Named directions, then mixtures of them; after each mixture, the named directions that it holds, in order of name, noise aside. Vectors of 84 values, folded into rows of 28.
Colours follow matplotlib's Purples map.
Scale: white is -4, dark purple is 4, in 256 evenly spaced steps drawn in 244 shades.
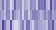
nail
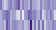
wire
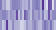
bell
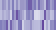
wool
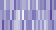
nail, wire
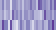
nail, wool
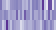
bell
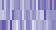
nail, wool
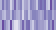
nail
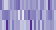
bell, wire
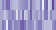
bell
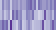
nail, wool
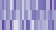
nail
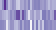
wire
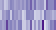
wire, wool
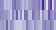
bell, nail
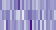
wire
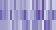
bell, wire, wool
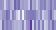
nail, wire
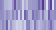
bell, nail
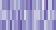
bell, wool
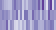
bell, nail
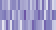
bell, nail, wool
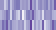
nail, wire, wool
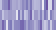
bell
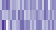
bell, nail, wire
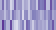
nail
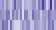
bell, nail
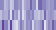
nail, wire, wool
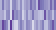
nail, wool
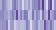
bell, nail, wire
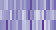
wire, wool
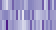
bell, wire, wool
